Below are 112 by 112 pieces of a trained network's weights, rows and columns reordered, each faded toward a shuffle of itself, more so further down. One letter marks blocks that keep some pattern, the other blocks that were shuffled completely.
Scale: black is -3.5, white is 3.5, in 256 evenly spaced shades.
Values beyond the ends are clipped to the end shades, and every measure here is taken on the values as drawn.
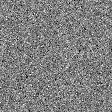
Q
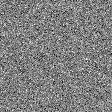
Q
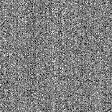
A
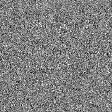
A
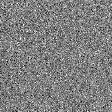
A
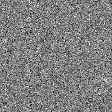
A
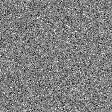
Q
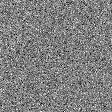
Q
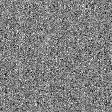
A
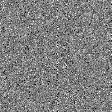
A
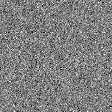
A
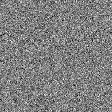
A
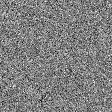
Q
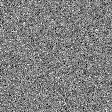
Q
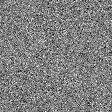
Q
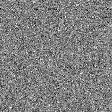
A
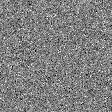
Q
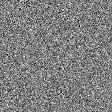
A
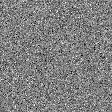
Q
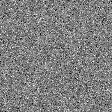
Q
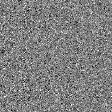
A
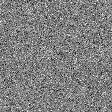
Q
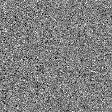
A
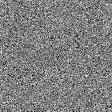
A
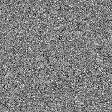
A
